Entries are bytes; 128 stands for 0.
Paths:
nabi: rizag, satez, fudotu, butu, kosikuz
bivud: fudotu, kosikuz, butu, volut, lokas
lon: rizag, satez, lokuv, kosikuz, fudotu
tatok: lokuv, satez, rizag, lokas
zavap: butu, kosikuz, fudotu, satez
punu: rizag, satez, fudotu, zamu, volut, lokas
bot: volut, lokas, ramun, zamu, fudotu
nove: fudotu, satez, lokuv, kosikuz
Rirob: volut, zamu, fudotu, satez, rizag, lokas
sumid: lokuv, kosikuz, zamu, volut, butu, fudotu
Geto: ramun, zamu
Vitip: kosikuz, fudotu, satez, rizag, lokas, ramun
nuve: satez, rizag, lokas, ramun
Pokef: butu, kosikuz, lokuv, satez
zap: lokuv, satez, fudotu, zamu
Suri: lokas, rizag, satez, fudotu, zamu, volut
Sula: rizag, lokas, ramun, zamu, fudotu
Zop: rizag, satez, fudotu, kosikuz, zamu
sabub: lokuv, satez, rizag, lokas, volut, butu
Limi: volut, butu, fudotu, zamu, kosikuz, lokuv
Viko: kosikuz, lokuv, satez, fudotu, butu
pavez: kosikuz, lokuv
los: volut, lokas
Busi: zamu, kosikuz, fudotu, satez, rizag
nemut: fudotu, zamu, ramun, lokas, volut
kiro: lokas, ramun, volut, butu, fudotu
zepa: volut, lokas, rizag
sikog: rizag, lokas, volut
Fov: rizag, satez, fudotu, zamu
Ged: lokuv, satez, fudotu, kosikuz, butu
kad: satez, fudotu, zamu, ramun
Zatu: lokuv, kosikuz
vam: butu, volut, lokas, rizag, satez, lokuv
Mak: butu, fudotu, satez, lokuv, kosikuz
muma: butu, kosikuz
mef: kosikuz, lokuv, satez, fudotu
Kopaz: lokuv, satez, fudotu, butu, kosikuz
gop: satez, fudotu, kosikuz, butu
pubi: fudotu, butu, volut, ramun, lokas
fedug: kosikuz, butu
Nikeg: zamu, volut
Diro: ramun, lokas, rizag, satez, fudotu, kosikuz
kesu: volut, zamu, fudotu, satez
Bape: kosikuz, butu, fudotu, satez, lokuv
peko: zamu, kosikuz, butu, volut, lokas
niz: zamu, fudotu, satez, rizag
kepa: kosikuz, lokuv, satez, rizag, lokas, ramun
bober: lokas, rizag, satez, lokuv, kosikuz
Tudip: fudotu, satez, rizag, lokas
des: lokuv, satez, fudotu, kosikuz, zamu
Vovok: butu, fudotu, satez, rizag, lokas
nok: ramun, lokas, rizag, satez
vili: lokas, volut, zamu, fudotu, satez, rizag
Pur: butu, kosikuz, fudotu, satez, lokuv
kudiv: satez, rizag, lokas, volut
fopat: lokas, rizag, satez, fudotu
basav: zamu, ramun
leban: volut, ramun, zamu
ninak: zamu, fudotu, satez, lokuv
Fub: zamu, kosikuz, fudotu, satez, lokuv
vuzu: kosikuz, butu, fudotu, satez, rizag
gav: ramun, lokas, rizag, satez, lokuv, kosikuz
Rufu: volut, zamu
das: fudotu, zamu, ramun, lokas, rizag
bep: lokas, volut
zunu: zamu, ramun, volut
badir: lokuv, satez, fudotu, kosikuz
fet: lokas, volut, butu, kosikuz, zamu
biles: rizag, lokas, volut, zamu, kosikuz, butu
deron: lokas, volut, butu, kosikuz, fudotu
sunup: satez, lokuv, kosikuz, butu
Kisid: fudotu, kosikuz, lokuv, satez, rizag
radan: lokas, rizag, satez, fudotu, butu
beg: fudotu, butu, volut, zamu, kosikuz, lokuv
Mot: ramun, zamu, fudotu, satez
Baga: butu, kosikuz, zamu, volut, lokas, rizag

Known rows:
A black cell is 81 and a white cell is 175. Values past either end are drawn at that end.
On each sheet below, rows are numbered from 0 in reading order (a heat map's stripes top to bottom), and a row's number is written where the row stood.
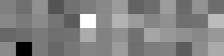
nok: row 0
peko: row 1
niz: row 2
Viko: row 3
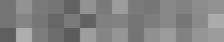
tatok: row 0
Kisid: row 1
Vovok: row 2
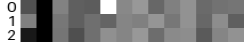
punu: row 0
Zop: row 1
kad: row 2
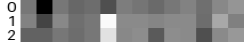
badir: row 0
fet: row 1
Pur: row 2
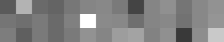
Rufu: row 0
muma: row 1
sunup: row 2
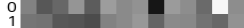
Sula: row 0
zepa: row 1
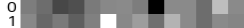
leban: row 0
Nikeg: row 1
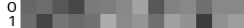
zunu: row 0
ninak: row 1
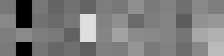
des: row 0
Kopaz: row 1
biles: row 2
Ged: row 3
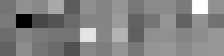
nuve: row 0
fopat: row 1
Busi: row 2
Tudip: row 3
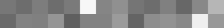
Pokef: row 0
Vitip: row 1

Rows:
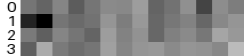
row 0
gav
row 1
zap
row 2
sabub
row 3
vuzu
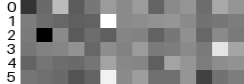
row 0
nemut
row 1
Baga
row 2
Diro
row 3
kepa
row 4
kesu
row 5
vam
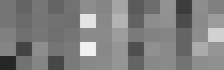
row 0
lon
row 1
Fub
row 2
pavez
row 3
deron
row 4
das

